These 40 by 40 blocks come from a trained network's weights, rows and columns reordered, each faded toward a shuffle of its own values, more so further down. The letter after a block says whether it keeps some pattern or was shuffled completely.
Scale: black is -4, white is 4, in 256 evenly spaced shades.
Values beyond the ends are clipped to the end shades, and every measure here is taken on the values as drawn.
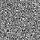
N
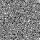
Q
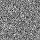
Q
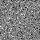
Q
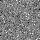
Q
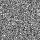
Q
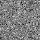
N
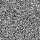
Q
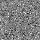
Q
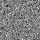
Q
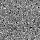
Q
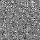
N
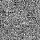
N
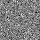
Q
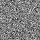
Q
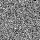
Q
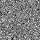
N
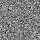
Q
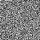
N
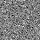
Q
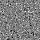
Q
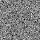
Q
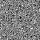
N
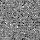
N
